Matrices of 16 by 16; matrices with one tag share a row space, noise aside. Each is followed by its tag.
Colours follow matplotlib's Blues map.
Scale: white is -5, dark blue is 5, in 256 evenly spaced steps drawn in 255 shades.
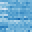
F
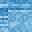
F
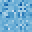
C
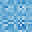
C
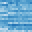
F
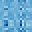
C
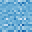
C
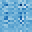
C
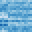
F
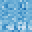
C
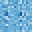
C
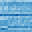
F
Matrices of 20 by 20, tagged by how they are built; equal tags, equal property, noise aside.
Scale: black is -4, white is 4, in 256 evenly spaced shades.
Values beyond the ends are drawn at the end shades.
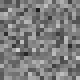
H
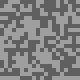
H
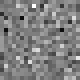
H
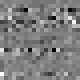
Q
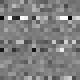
Q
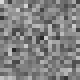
H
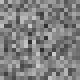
H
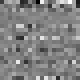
Q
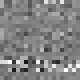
Q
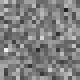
H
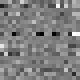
Q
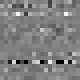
Q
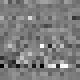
Q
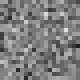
H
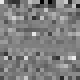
Q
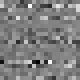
Q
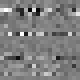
Q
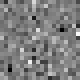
H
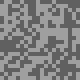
H
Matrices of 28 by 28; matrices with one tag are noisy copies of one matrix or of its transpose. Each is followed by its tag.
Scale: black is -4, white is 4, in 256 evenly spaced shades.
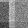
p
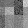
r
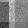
p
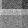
p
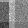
p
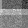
p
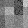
r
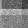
p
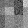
r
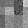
r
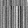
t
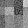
r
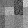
r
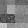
r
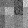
r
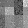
r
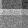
p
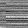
t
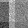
p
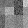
r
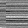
t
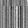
t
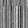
t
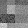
r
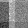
p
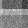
p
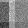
p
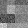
r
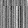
t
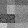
r
